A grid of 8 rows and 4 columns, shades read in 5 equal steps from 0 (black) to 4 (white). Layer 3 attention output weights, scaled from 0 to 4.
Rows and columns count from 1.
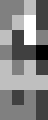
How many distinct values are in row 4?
3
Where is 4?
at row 2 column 3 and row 3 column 3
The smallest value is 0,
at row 4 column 4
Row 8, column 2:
2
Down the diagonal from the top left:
2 3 4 0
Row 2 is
2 3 4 1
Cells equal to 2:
11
